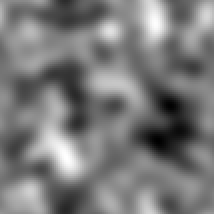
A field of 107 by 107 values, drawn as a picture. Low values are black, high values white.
There is no overall slope. The texture varies smoothly and slowly. The histogram is bell-shaped. The middle right is the ninth with the lowest average.
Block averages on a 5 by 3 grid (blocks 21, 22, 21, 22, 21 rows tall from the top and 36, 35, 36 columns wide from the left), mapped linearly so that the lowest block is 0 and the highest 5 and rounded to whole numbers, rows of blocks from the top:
2 3 5 / 2 3 2 / 3 2 0 / 4 3 0 / 3 3 3
